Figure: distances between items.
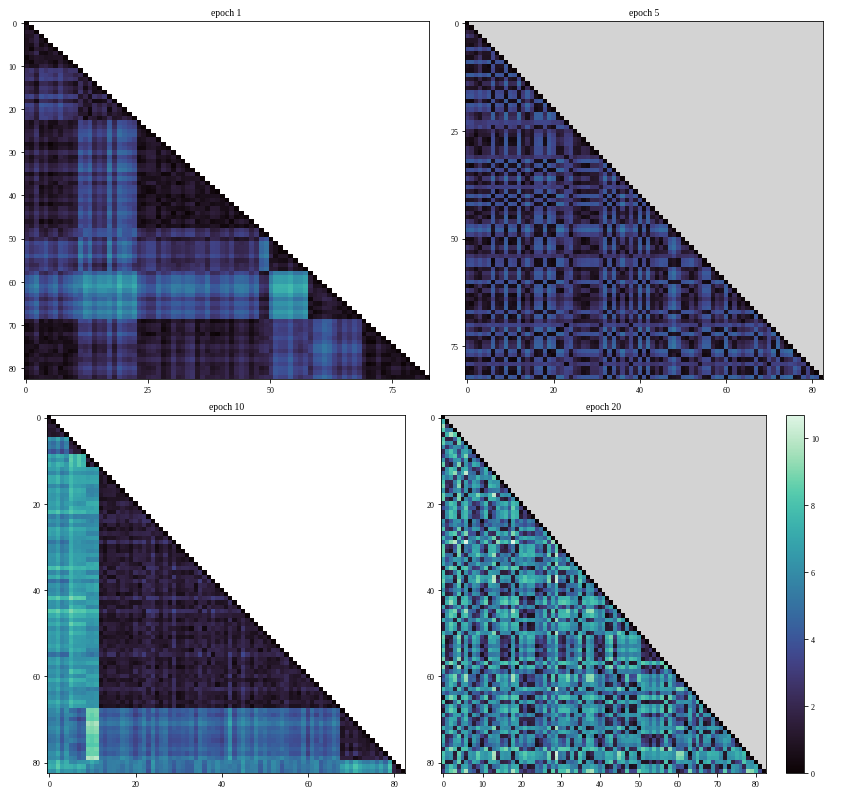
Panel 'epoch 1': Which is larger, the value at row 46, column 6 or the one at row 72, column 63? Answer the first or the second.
the second
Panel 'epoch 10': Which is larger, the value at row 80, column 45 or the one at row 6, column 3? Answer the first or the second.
the first
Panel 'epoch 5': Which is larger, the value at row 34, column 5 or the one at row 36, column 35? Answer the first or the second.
the first
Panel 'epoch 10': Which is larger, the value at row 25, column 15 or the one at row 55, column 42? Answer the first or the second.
the second
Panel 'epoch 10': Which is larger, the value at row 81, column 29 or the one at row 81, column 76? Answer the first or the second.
the second
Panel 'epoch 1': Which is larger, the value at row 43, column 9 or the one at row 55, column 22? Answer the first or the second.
the second
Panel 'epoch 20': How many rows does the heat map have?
83
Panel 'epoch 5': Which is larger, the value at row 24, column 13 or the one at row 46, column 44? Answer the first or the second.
the first
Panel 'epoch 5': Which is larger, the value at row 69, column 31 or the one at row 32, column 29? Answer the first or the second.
the second
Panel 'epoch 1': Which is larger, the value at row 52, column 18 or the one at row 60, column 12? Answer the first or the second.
the second
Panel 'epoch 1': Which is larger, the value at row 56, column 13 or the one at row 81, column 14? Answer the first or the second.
the first
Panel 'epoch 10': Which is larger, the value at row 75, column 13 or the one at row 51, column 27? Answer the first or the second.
the first
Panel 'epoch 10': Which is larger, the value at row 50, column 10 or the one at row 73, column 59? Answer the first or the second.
the first
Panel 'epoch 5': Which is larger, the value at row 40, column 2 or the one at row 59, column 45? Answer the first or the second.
the first
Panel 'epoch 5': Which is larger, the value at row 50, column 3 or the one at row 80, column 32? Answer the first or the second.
the second
